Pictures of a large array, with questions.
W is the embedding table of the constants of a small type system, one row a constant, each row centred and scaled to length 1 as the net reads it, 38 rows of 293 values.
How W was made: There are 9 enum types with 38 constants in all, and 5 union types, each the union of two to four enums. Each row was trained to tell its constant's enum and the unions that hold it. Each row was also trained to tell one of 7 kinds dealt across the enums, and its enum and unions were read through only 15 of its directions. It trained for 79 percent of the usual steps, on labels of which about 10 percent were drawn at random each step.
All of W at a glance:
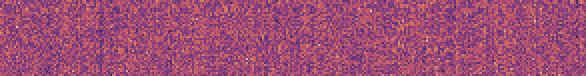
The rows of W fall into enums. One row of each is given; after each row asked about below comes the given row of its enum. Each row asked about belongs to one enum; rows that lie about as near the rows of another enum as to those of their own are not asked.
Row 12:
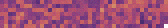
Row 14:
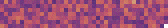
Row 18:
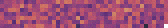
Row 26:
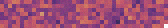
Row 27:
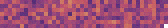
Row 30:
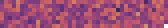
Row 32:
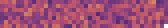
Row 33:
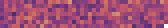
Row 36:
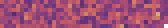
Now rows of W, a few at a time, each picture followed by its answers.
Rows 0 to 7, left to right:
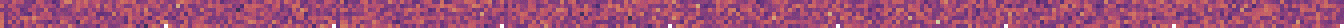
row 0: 18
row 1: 26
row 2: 32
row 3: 14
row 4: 12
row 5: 12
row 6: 27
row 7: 26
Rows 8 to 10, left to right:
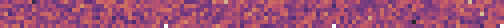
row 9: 36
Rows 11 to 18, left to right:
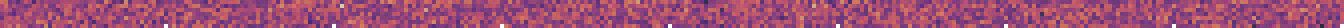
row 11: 32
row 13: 36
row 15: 27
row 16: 32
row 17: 14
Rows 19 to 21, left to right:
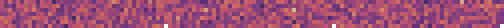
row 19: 26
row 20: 27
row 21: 12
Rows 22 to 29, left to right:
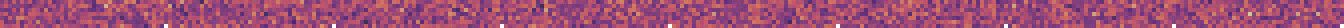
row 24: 30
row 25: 26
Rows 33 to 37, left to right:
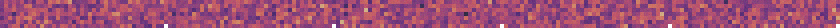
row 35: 32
